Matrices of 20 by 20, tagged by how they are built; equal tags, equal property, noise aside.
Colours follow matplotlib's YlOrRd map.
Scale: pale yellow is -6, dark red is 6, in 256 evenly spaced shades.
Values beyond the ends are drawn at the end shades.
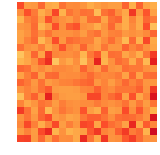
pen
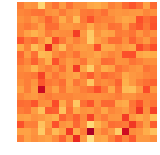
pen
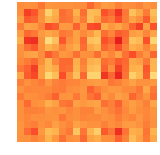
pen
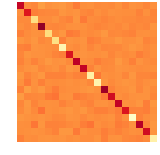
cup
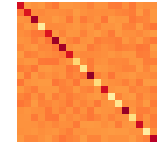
cup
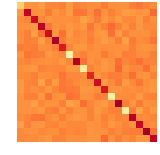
cup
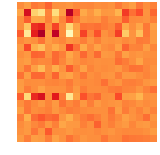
pen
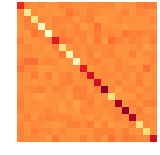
cup
